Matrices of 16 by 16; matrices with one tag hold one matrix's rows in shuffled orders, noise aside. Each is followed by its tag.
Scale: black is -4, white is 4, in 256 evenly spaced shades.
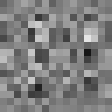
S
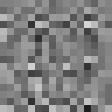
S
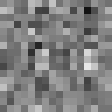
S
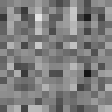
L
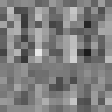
L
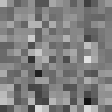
S
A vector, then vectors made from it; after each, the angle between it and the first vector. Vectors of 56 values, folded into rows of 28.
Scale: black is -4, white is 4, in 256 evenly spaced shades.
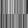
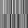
orthogonal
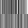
partly opposed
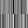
partly opposed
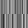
partly aligned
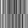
partly opposed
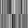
orthogonal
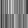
nearly parallel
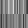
nearly parallel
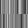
orthogonal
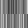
nearly opposite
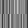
orthogonal
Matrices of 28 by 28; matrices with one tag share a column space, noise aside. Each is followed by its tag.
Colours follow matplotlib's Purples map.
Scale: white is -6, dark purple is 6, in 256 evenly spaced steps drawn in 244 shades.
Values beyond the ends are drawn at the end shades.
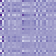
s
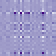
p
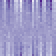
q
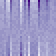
q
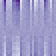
q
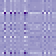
p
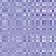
s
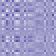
s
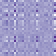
s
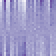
q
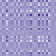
s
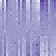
q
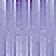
q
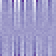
q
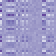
s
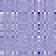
p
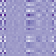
s
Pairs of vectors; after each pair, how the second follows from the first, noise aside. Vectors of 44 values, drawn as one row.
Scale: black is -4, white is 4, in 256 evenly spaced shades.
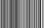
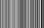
negated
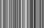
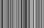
negated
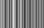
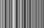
copied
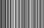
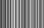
copied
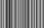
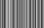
negated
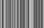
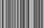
copied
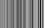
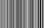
copied
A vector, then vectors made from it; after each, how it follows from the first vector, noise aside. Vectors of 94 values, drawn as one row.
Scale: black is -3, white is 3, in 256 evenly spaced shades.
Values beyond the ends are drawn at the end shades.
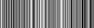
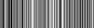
reversed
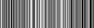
copied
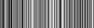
reversed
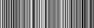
copied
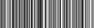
sign-scrambled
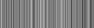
shrunk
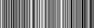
copied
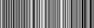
copied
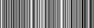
copied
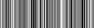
sign-scrambled
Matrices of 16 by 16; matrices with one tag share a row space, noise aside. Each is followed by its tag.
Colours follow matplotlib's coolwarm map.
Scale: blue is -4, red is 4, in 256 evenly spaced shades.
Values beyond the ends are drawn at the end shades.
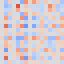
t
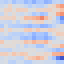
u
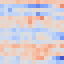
u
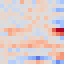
u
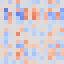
t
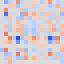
t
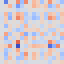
t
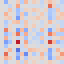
t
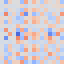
t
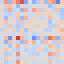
t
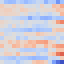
u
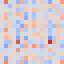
t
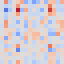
t
